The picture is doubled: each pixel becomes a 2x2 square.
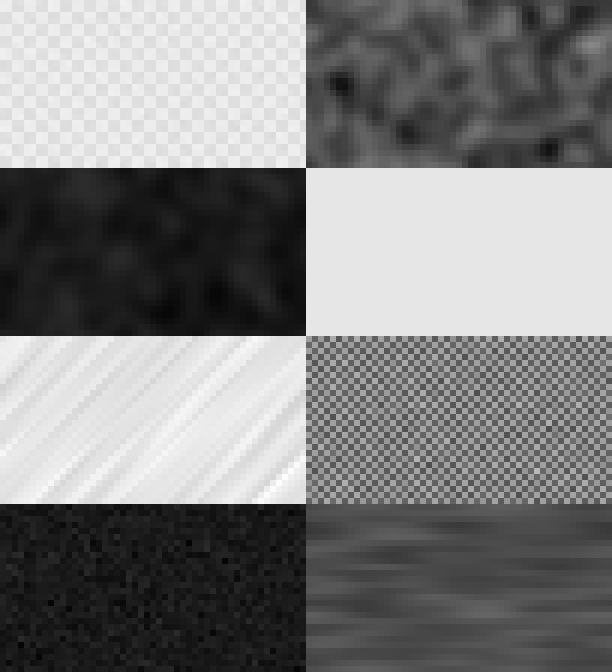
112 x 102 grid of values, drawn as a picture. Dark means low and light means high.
It is made of 4 by 2 panels. Panel 1,1: very high, checkered, faint in contrast. Panel 1,2: low, blotchy. Panel 2,1: very low, blotchy, faint in contrast. Panel 2,2: very high, flat. Panel 3,1: very high, slanting up to the right, faint in contrast. Panel 3,2: middling, checkered, strong in contrast. Panel 4,1: very low, fine-grained, faint in contrast. Panel 4,2: low, streaked across, faint in contrast.
